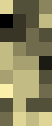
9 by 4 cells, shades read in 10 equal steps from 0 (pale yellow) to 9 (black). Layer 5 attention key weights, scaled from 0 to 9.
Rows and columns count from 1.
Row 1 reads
1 6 6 4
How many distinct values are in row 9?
3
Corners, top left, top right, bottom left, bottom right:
1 4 5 1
